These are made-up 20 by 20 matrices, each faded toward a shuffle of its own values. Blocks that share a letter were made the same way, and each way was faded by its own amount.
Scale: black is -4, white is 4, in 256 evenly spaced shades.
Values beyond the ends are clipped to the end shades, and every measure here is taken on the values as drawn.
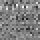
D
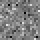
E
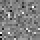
E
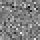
E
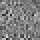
D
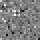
E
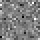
E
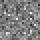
E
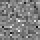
E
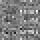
D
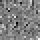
E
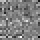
D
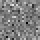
E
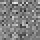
D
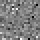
E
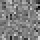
D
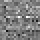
D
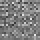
D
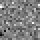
E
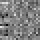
D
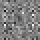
D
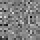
D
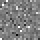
E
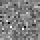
E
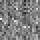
D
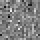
E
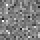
E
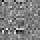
D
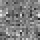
D
